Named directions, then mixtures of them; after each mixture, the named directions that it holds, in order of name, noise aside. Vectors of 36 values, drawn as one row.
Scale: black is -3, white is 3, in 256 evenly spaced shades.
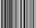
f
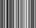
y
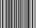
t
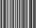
t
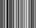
y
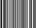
t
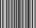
f, t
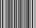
t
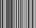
t, y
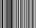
f, t, y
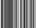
f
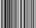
f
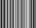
t, y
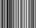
f, y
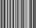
t, y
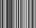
t, y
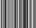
f, t, y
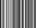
f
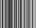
f, t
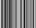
f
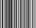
f, t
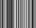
t, y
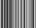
f, y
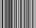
f, t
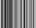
f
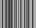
f, t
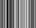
y
